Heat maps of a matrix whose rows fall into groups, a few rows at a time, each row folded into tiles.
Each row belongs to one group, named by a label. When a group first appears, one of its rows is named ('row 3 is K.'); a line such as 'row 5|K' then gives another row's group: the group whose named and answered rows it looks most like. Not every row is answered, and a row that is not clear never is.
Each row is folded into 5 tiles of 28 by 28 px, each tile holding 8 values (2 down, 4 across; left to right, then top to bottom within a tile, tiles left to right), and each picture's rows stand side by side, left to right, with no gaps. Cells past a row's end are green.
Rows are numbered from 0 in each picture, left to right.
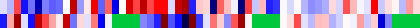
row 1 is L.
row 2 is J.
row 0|J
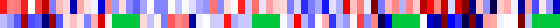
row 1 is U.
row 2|J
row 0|L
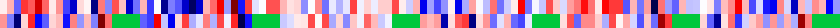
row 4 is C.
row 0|C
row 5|C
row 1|J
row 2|U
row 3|U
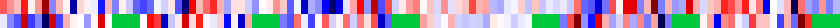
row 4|J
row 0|L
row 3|C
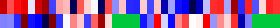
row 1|J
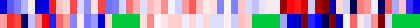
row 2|L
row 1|C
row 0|U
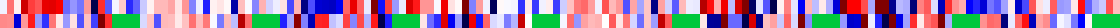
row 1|C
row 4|C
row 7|U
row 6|L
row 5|L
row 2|J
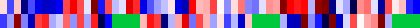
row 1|U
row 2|L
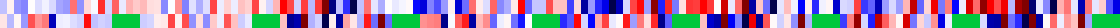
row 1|U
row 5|L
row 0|U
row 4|J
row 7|L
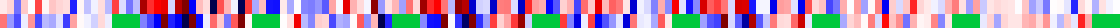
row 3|L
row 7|C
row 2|J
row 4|C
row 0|C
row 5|L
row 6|U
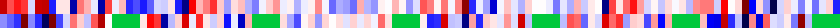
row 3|L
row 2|C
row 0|L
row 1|U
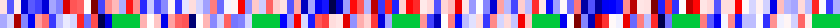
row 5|C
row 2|J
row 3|C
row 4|J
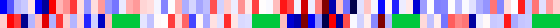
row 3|U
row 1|U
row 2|L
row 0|U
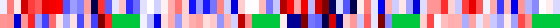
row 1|C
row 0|C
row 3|C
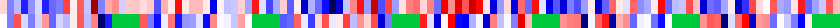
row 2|J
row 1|C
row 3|C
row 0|J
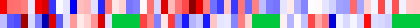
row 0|L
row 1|C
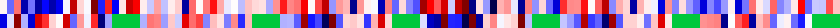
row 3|L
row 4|L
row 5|U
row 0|J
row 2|L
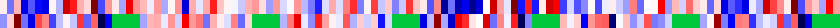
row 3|J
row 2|J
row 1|U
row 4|U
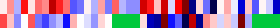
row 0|C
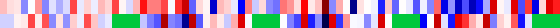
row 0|U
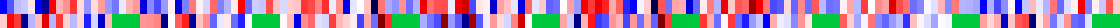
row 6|C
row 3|L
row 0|U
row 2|C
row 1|U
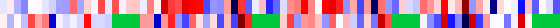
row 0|U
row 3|L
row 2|C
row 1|C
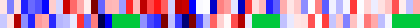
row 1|L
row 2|U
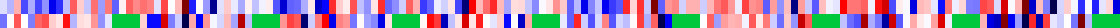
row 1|L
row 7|L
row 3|U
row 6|L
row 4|J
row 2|U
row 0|J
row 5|C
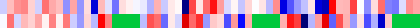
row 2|U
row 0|C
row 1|U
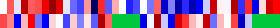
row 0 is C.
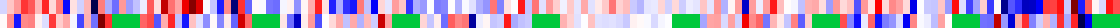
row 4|C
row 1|C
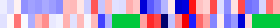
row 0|J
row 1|U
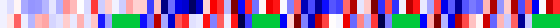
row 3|J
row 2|J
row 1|J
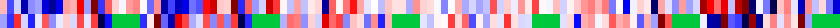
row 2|U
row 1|J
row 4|C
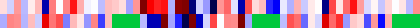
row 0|U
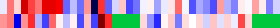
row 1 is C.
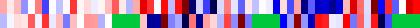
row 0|U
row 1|L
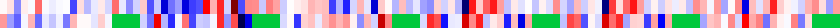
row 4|U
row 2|C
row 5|U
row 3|U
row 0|C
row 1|J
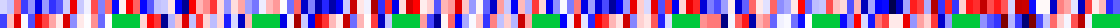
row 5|U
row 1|U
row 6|J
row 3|C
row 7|L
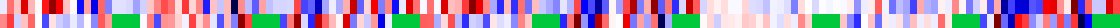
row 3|C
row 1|C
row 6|C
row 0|C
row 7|J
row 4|J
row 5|C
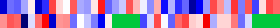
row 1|J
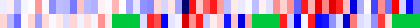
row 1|U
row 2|C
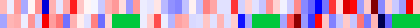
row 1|J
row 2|J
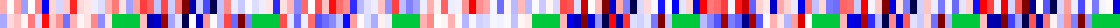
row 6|L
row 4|L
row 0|U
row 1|L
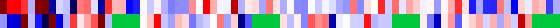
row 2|U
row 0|L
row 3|C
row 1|J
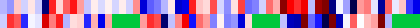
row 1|U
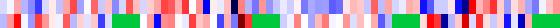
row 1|C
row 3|U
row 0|J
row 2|J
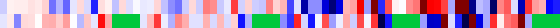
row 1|J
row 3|L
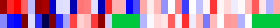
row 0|L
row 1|U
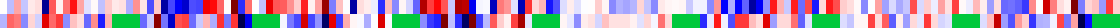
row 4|C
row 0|U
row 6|U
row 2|L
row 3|L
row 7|J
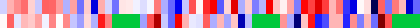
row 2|C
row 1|J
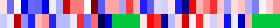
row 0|J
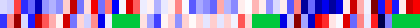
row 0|J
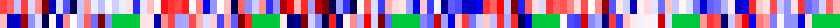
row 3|J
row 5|U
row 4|L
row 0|L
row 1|C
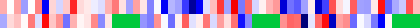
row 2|U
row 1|J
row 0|U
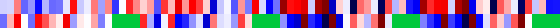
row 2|L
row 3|L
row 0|J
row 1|C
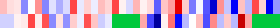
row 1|C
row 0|U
